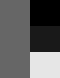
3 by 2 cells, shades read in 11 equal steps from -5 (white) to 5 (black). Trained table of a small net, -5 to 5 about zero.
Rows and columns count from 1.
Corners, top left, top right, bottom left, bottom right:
1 5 1 -4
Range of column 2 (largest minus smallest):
9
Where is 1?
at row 1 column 1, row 2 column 1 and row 3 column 1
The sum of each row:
6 5 -3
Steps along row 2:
up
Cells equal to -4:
1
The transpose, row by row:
1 1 1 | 5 4 -4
